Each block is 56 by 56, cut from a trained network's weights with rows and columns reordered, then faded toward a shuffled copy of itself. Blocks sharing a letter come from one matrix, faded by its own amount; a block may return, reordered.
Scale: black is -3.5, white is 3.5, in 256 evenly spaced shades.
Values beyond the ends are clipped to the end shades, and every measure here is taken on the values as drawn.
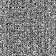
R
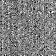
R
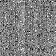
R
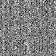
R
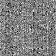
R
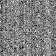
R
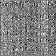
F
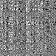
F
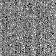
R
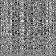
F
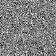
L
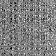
F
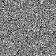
L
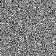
L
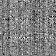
F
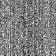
F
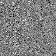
L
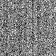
R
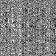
F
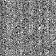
R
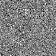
L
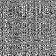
F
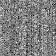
R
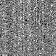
R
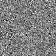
L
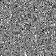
L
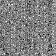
R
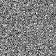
L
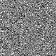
L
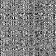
F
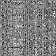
F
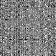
F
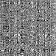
F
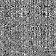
F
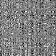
F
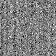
R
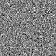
L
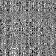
F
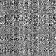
F
